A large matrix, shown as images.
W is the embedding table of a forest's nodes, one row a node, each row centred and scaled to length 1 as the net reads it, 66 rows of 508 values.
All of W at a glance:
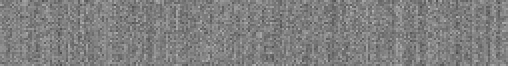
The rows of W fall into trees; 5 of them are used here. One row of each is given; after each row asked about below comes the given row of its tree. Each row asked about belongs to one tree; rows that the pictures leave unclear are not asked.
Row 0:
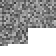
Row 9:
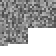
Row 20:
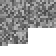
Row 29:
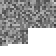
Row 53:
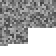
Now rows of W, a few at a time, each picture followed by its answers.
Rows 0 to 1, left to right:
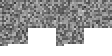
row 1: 0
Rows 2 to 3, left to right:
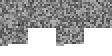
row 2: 0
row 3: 53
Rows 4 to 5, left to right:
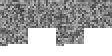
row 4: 9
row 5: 29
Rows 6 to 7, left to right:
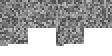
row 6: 53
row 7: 53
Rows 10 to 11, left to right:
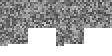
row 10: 53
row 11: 20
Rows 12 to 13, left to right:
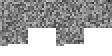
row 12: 9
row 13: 53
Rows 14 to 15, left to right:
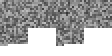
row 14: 53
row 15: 0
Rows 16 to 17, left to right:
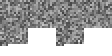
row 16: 20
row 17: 20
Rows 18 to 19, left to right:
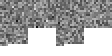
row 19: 0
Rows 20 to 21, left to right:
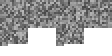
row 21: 0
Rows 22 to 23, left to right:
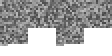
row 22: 53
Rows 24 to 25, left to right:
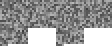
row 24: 0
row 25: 9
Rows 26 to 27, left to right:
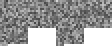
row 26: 53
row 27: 20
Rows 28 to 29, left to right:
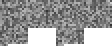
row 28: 53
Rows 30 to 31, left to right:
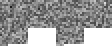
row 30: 20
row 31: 53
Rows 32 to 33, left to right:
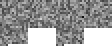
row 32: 0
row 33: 0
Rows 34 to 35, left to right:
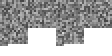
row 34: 0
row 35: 9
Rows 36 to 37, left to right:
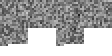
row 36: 0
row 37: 9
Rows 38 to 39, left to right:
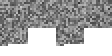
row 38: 20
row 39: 53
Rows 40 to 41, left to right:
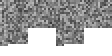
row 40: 9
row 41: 0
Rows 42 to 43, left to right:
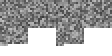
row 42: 53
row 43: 20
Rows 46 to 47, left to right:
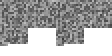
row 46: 9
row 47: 9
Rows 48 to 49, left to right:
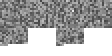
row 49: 9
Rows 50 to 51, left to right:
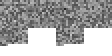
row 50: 9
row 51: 53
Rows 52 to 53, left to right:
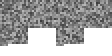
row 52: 0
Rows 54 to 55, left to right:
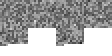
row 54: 9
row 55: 20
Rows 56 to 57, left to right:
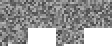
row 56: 20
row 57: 9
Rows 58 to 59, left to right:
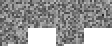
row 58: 20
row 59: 9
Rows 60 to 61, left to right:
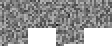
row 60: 9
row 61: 9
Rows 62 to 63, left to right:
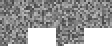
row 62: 0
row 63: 53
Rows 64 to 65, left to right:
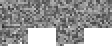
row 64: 29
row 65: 53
